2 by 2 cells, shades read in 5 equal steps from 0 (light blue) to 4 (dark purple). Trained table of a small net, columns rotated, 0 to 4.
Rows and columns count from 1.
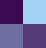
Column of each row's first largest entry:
1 2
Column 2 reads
0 3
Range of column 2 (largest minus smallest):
3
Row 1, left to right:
4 0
